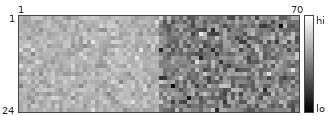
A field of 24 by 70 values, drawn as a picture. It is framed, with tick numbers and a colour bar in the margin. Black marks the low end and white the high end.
The table splits into one row of 2 panels. Panel 1,1: high, fine-grained. Panel 1,2: middling, fine-grained, strong in contrast.
